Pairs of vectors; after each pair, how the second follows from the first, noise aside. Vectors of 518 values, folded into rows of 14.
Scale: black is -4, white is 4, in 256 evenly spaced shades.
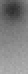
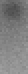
shrunk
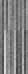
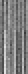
copied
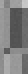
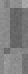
shrunk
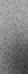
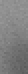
shrunk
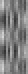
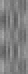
shrunk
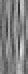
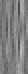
shrunk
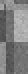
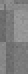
shrunk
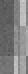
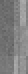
shrunk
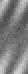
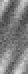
copied
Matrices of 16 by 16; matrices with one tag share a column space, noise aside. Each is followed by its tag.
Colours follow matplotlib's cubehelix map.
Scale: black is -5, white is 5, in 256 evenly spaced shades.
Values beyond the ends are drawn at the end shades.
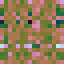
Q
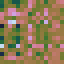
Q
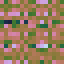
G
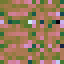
G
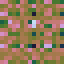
G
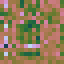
Q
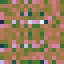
G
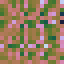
Q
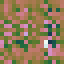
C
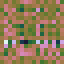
C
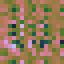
C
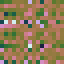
G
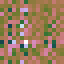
C
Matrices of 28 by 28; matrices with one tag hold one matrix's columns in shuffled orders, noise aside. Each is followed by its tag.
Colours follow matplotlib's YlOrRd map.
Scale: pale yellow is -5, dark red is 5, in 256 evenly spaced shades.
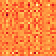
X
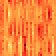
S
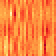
S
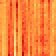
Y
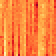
Y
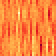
S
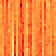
Y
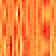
S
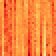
Y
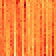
Y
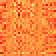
X
